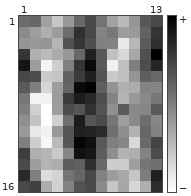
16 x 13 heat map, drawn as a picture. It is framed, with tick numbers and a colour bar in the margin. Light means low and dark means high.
The middle right is the calmest part. Streaks run downward. Upright stripes repeat 2 times across the table. The middle left is the ninth with the lowest average. Overall the values sit about 50% of the way up the scale.
